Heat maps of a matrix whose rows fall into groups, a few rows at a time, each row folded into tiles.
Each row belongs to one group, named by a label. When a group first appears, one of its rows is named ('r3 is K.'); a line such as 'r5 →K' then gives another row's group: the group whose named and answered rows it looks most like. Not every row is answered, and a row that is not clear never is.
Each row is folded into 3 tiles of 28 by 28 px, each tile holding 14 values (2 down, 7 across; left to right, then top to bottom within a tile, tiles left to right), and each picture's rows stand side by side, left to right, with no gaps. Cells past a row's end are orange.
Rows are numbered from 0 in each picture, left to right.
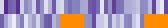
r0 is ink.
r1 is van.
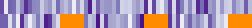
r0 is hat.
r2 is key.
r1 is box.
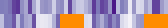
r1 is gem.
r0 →gem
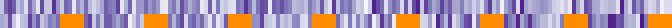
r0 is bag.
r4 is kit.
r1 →box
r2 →gem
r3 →van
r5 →ink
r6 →gem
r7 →box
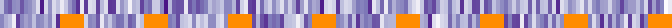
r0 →ink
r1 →hat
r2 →van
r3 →box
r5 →bag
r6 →box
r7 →box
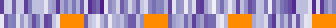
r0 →hat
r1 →ink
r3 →key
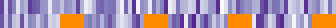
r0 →key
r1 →gem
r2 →gem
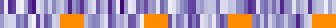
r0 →key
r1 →hat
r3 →hat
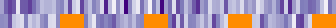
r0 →van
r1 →kit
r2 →hat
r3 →hat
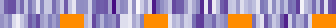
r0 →bag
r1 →gem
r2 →bag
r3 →kit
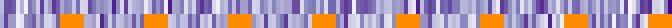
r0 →bag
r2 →key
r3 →kit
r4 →van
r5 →van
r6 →key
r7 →hat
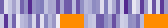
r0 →hat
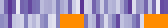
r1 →kit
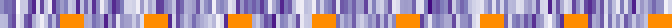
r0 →bag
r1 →key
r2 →gem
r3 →key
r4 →ink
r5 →ink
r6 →box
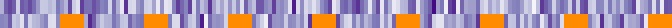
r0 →van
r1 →bag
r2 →kit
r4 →ink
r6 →kit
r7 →kit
